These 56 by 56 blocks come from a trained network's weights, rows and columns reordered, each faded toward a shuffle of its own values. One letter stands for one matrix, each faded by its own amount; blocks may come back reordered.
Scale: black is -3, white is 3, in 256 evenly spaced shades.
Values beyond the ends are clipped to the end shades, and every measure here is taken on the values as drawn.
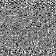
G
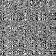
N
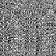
N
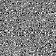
G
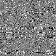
G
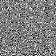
G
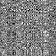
N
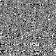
G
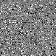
G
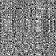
N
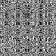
N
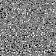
G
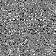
G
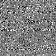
G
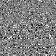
G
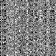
N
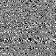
G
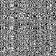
N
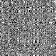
N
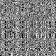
N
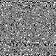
G
